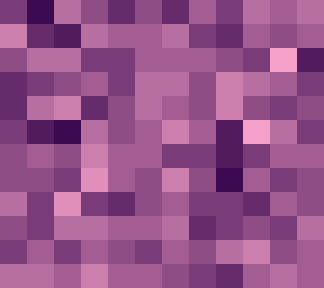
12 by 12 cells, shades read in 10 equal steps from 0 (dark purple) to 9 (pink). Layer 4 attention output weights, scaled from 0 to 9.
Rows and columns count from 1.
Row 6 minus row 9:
-3 -2 -8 3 2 1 2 2 -2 7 1 -1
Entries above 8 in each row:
0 0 1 0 0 1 0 0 0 0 0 0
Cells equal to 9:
2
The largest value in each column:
7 6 8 8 5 6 7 5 7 9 9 6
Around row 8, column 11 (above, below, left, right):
5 5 5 4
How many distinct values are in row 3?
6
